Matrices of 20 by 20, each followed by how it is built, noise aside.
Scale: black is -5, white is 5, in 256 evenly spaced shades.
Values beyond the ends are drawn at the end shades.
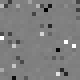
sparse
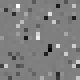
sparse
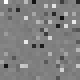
sparse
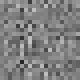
low rank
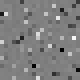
sparse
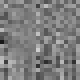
low rank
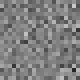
low rank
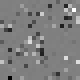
sparse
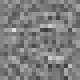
low rank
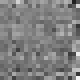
low rank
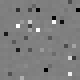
sparse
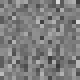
low rank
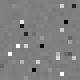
sparse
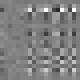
low rank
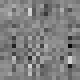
low rank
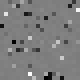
sparse
